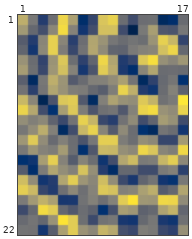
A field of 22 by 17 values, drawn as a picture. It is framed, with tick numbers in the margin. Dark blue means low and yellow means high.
No overall slope runs across the table. No single row or column stands out from its neighbours. Rings spread out from the top right.
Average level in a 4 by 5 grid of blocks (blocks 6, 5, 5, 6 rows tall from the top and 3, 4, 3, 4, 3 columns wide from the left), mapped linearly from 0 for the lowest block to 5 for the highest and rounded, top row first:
0 3 5 1 2
1 3 1 3 3
2 2 2 2 2
2 3 3 2 1
